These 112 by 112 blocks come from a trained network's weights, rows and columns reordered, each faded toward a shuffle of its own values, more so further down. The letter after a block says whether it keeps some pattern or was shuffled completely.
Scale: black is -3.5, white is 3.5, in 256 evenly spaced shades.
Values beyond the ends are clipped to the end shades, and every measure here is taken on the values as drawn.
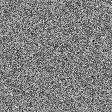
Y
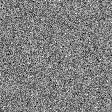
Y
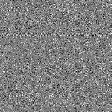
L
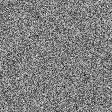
Y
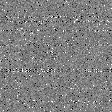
L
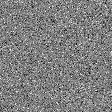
Y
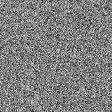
L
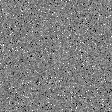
Y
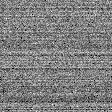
L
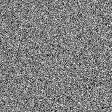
Y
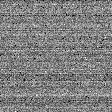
L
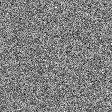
Y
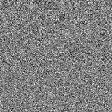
L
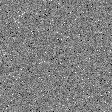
Y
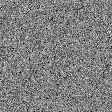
Y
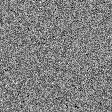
Y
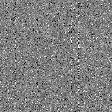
L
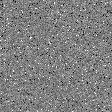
Y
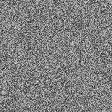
L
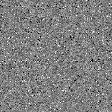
L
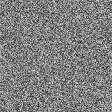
L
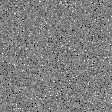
Y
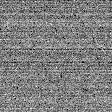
L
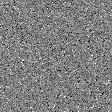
Y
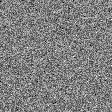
Y
